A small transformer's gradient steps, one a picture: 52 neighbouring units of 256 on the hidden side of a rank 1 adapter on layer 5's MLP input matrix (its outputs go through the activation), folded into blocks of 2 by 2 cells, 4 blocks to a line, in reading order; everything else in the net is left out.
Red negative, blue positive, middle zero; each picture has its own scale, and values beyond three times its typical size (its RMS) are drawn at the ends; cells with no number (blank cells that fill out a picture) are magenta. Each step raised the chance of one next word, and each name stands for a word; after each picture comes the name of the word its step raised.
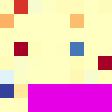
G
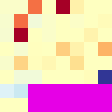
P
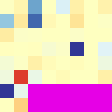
G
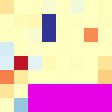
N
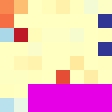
N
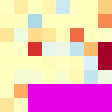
G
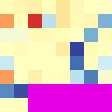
N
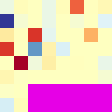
P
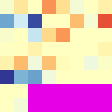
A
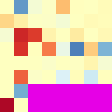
N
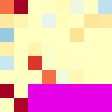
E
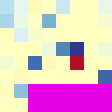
G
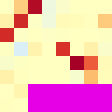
A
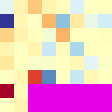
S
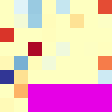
G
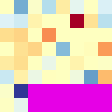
A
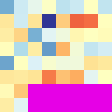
E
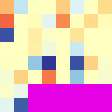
S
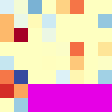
P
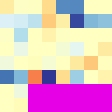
S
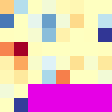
E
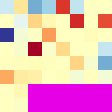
S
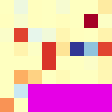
A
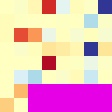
P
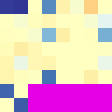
E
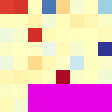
N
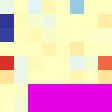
P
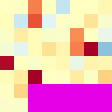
E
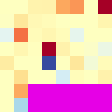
S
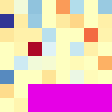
A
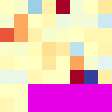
P
